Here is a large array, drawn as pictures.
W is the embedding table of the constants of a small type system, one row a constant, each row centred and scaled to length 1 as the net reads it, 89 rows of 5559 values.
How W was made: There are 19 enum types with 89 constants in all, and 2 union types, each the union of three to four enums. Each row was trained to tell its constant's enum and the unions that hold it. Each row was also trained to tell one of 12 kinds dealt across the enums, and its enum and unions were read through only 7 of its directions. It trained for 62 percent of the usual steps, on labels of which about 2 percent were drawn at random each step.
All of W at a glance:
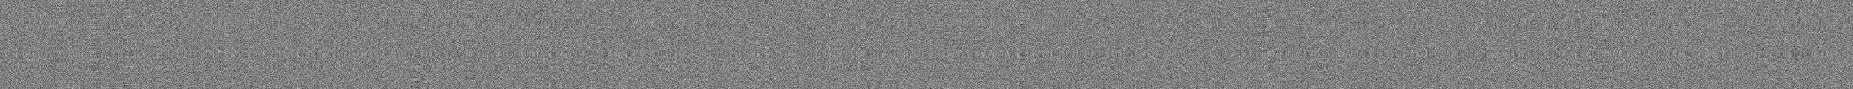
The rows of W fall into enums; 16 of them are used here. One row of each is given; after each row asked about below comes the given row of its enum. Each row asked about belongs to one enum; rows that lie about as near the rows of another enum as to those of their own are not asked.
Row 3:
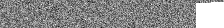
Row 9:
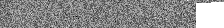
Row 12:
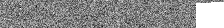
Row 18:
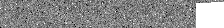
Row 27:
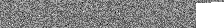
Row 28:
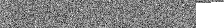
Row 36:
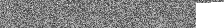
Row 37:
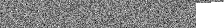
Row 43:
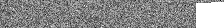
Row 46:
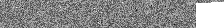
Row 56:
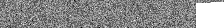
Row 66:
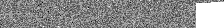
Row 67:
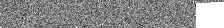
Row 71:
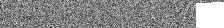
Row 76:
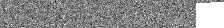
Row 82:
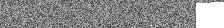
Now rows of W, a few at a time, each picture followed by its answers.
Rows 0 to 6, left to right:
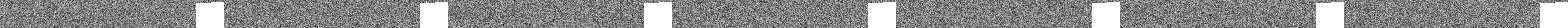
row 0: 82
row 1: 3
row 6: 66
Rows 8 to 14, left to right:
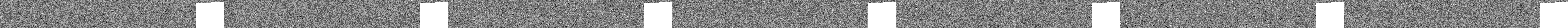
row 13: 9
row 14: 18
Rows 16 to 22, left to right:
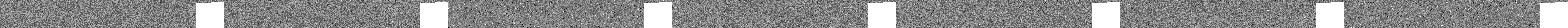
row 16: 66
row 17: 43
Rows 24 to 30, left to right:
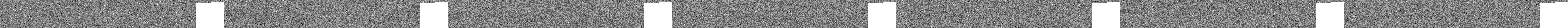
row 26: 27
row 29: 18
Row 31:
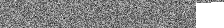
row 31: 9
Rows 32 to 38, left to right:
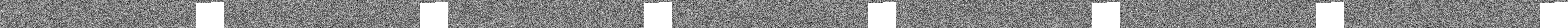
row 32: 3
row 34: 18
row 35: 43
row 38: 46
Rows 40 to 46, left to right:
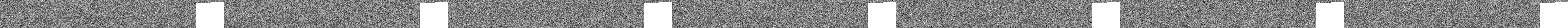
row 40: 43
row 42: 28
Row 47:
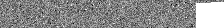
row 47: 66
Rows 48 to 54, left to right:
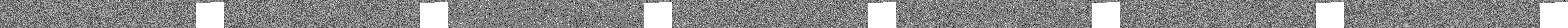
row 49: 56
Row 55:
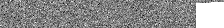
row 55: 12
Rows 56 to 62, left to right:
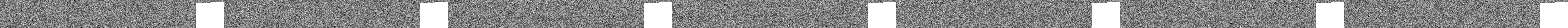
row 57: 67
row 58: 43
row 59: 12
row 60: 46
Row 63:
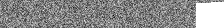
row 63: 18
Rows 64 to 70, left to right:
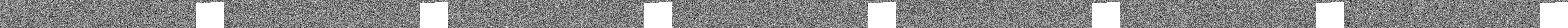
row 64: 12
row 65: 66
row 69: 9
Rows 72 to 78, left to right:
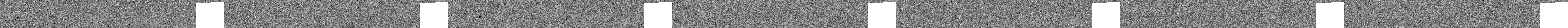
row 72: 36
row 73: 46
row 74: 76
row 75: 46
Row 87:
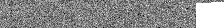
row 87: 82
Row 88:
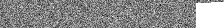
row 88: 3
